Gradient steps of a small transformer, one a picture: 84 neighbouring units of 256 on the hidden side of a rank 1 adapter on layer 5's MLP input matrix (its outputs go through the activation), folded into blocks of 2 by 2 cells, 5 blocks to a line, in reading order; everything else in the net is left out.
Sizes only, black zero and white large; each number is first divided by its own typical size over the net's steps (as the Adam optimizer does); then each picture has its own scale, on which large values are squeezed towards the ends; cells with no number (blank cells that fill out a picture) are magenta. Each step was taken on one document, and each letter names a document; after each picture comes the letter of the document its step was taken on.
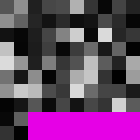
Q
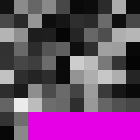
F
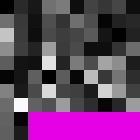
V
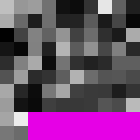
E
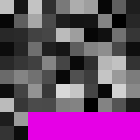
F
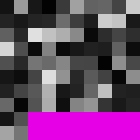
Q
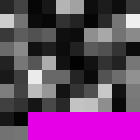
Q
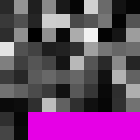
E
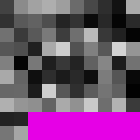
F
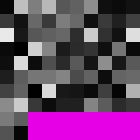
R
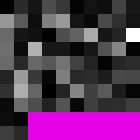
E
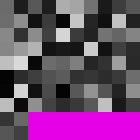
Q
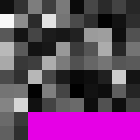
V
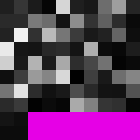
E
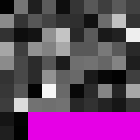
R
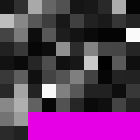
R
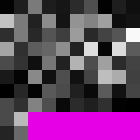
V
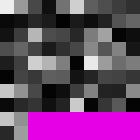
Q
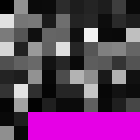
R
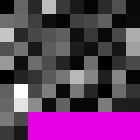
R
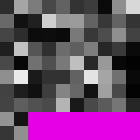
F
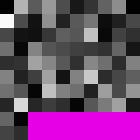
R
